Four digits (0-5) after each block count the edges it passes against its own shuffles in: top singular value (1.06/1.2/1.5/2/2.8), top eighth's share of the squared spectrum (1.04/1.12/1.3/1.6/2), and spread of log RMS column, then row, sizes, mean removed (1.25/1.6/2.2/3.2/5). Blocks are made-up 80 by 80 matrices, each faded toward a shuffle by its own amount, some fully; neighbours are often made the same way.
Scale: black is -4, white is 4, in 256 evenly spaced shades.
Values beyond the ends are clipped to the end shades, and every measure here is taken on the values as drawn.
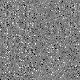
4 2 1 1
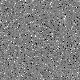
1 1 0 0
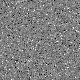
0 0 0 0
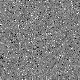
2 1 0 0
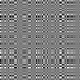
5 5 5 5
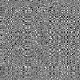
5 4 3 3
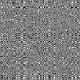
5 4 3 3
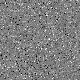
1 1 0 0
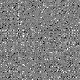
4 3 1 2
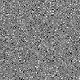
4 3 1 1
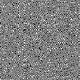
4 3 2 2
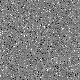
1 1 0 0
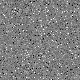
2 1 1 0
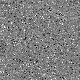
2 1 0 0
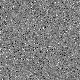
0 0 0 0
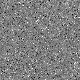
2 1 0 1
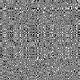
5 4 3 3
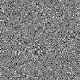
4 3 1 1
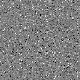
3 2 1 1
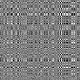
5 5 4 4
